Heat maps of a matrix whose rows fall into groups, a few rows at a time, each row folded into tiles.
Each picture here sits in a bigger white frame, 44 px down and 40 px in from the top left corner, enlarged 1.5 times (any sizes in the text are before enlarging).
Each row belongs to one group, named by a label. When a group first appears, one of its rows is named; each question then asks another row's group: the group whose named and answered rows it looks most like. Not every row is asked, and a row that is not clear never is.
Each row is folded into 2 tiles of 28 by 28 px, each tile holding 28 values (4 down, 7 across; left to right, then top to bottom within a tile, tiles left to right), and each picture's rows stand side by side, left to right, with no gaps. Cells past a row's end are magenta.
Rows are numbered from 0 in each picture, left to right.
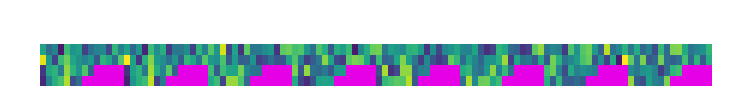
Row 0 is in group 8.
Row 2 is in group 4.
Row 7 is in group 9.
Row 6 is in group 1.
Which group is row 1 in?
8
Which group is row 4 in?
8
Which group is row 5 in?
4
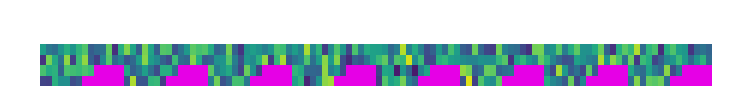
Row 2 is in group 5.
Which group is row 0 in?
1
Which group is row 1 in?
5
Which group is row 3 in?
4
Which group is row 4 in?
8
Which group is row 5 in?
4
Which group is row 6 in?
9
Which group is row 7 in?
5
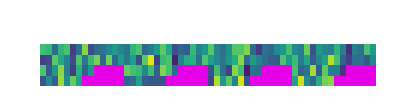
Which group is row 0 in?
5
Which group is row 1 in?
1
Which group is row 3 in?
4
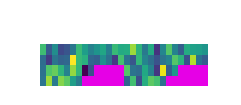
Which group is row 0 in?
4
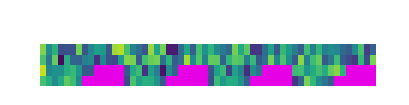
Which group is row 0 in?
4
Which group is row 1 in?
8
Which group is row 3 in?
1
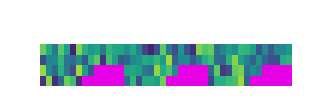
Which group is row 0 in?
5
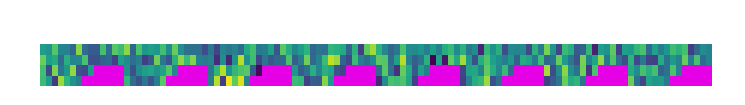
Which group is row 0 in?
4
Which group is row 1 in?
9
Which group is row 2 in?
4
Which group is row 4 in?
8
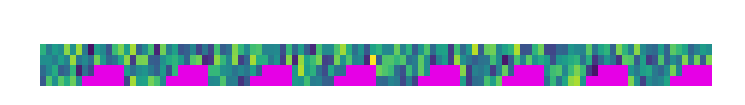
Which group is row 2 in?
1
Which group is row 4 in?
1
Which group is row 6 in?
4
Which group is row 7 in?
9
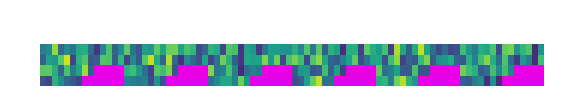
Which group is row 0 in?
1
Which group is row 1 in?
1
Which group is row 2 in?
5
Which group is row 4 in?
5
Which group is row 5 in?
1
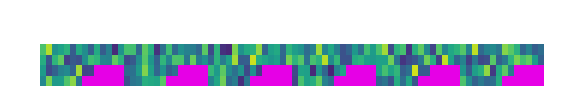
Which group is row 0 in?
5
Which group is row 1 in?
5
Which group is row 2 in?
1
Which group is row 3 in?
8
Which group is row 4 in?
5
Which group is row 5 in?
9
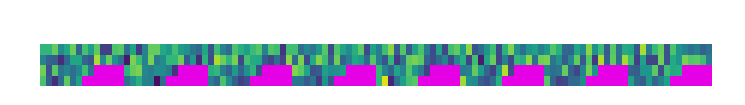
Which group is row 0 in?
9
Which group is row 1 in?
1
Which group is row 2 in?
1
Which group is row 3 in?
1
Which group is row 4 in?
4
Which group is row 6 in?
9
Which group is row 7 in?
9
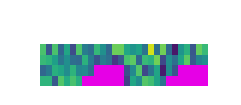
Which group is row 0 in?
4
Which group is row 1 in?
8
